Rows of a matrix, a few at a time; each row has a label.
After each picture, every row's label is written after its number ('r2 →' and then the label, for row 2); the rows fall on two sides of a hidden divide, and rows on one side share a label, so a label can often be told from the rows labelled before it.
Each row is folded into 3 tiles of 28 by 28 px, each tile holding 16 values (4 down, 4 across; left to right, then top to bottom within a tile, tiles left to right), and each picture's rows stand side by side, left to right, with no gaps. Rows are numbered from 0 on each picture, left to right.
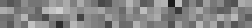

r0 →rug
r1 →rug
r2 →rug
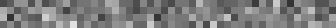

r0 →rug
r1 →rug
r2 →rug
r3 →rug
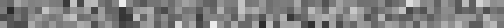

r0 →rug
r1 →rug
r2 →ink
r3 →rug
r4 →rug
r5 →rug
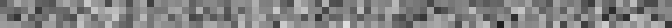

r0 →rug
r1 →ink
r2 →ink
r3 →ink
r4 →ink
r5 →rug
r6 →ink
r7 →rug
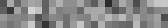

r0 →rug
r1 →rug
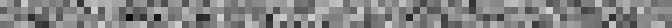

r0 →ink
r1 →ink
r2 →ink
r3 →rug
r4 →ink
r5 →rug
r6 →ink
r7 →ink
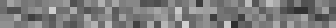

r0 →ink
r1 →ink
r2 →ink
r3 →rug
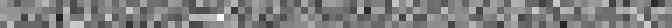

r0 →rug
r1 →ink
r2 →rug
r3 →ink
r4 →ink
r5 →ink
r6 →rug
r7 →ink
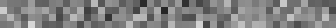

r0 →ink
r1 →rug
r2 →rug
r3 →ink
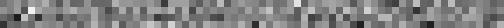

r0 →rug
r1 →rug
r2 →ink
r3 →rug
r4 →rug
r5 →rug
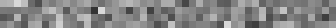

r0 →ink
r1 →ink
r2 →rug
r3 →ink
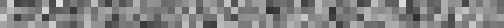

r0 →ink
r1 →ink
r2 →ink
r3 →rug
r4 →rug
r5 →ink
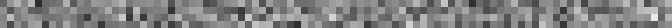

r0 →rug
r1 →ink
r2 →rug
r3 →ink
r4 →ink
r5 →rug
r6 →ink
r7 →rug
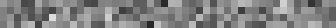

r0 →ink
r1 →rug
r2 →ink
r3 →rug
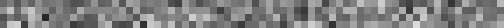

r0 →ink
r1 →rug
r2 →rug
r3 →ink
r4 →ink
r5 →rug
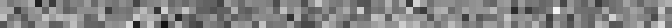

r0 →rug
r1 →rug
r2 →rug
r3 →rug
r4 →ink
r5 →ink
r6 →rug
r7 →rug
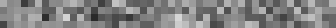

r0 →ink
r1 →ink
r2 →ink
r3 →ink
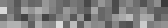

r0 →ink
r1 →rug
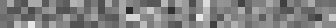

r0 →ink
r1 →rug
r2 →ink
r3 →ink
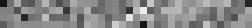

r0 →rug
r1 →rug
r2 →ink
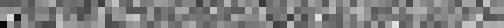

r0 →rug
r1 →rug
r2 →ink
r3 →rug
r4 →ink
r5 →rug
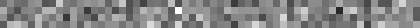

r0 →ink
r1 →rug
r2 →ink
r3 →rug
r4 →ink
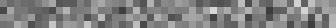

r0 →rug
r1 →rug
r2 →ink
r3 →rug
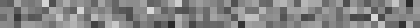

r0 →rug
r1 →ink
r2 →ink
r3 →ink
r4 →ink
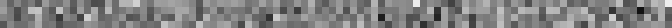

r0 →rug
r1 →ink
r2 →ink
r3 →rug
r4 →ink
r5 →ink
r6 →ink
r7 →rug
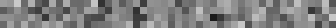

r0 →ink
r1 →rug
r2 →ink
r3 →ink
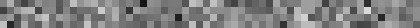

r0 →rug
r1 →rug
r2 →rug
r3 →rug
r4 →ink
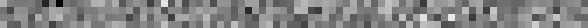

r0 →rug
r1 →ink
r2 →ink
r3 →ink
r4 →ink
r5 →ink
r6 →rug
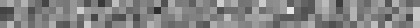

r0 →ink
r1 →rug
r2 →ink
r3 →ink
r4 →ink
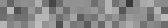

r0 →rug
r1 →ink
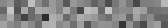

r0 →ink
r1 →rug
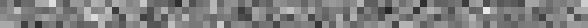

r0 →rug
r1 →ink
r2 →rug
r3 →rug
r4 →rug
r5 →ink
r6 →rug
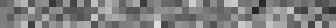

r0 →rug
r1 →rug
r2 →rug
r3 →rug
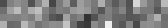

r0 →rug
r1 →ink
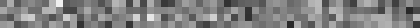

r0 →ink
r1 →rug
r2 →rug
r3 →rug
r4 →rug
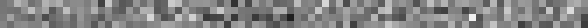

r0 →ink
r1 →rug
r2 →ink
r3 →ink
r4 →ink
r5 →rug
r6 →ink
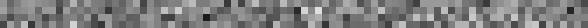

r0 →ink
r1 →rug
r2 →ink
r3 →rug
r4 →ink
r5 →ink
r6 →ink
